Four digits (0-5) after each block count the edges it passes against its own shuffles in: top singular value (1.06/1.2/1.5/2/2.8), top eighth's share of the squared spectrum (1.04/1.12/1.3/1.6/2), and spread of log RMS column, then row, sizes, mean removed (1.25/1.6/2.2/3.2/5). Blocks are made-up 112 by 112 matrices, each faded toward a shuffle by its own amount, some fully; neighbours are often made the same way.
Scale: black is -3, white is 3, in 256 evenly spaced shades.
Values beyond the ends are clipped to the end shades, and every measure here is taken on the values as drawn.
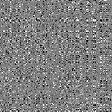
5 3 3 3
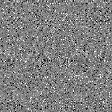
4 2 1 2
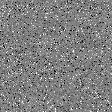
3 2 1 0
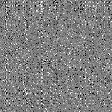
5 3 2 2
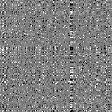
5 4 3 3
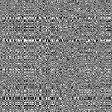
5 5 3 4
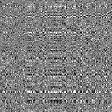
5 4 3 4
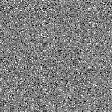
4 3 1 2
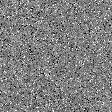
1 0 0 0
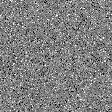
3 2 0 0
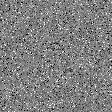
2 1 0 0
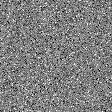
0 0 0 0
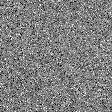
0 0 0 0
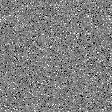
3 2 1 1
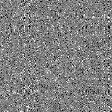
4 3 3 1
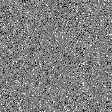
3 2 1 1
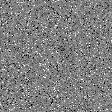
2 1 1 0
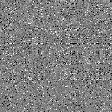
4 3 1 2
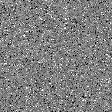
3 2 0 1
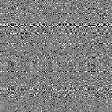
5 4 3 4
